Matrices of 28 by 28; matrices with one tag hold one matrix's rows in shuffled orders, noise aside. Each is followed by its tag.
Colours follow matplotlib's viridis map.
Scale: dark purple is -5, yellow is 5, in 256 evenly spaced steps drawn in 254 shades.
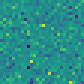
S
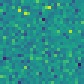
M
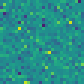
M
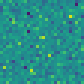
S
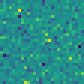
M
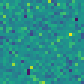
S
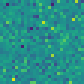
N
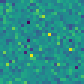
S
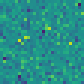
M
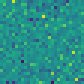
N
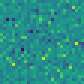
N
